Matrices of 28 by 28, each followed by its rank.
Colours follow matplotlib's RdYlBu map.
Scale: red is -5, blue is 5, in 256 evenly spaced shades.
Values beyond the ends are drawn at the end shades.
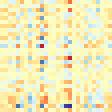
three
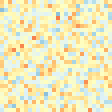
full rank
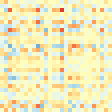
three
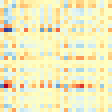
two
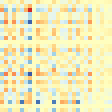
two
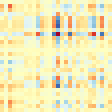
two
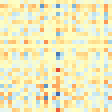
three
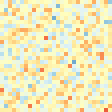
full rank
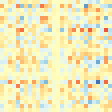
three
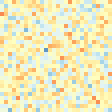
full rank
